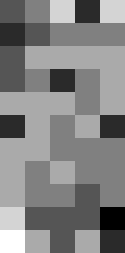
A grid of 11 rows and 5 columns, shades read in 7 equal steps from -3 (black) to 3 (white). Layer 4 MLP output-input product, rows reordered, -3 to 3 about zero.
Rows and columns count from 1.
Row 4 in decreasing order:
1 0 0 -1 -2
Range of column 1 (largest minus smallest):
5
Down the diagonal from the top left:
-1 -1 1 0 1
